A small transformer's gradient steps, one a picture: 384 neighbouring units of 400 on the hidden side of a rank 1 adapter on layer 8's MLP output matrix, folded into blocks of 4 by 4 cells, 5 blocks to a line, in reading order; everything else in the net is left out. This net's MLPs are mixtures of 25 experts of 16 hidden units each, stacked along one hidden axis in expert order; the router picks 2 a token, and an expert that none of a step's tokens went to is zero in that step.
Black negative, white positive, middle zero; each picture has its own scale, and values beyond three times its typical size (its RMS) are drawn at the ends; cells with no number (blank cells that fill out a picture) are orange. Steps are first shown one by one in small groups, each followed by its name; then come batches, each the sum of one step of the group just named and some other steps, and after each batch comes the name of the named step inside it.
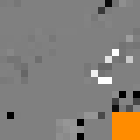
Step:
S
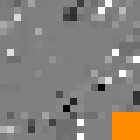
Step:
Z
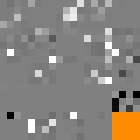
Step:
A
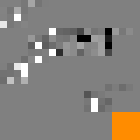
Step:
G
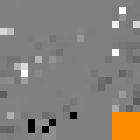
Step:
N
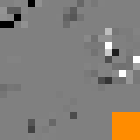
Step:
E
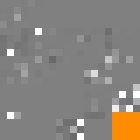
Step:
G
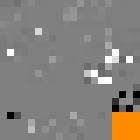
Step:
A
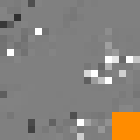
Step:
E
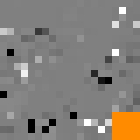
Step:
N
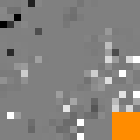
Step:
E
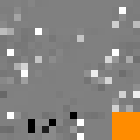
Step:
N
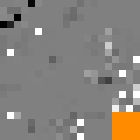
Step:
E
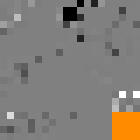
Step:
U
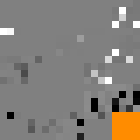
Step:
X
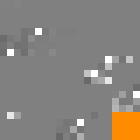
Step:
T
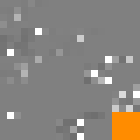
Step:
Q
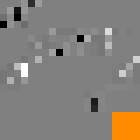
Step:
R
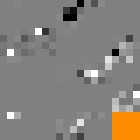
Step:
T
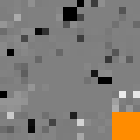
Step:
U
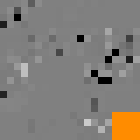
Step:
R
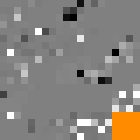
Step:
Q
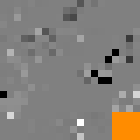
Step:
Q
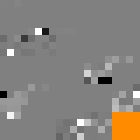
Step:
T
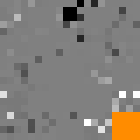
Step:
U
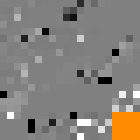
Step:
Q
